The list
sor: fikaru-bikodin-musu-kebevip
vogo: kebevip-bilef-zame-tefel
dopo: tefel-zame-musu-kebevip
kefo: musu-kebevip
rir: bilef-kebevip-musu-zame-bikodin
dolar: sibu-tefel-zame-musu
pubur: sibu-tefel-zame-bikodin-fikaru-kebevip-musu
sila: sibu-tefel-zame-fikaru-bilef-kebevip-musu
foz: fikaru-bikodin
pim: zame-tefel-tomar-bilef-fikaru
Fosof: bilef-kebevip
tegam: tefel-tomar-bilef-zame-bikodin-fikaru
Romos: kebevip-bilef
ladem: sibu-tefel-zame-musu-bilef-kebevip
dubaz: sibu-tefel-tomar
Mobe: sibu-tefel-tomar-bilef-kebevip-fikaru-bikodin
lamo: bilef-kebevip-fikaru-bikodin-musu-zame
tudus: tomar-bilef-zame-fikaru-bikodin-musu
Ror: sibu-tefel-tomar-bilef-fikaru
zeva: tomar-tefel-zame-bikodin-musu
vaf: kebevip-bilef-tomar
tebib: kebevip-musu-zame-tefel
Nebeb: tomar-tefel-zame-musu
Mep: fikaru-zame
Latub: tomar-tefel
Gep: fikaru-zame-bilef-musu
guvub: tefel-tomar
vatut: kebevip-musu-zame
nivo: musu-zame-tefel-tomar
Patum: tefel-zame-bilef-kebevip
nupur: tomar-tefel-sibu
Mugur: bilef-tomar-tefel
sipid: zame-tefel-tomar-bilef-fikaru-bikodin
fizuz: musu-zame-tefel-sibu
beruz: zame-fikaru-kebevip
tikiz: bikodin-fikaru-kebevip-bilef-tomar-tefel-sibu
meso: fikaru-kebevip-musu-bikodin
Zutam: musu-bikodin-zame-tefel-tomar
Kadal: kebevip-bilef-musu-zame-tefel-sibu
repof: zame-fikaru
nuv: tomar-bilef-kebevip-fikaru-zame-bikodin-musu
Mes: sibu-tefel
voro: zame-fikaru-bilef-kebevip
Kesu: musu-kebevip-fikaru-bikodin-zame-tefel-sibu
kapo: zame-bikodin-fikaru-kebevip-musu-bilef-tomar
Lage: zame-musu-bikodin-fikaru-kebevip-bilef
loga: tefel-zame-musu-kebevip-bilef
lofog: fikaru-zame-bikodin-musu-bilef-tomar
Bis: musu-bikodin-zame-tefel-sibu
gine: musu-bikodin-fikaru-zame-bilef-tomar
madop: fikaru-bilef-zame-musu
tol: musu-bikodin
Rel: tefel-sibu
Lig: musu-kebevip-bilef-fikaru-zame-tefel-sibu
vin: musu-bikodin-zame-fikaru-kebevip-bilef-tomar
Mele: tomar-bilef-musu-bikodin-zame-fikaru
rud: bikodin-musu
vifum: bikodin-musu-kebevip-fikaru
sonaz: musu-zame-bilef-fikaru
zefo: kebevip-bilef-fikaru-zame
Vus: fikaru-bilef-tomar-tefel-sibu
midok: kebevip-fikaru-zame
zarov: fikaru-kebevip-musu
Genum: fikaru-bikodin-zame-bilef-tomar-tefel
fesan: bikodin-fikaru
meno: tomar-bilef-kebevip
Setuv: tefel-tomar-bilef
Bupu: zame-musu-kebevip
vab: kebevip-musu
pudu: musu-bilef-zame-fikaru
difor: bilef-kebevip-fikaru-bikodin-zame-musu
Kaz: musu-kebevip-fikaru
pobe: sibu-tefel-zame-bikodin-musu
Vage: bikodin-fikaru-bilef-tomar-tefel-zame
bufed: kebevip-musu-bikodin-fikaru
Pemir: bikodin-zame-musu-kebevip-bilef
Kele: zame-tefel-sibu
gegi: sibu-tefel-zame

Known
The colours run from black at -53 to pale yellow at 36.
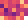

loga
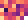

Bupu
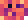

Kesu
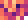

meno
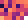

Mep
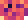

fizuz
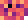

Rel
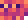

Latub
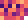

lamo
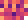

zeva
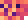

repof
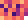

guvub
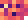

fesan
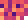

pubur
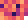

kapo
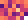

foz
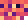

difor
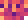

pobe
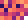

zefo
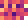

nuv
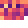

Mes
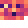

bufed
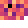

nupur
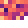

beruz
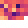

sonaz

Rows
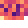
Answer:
nivo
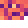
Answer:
tol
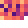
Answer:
dubaz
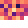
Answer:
Mele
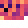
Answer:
gegi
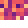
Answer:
sila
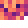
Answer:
Fosof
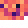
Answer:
vaf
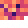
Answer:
pim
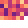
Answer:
Romos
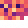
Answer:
pudu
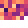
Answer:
kefo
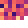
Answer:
zarov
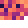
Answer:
midok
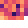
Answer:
lofog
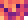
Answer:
ladem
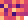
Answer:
vifum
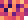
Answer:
Vage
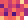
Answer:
Lage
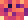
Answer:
Bis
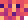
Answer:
Nebeb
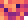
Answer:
Patum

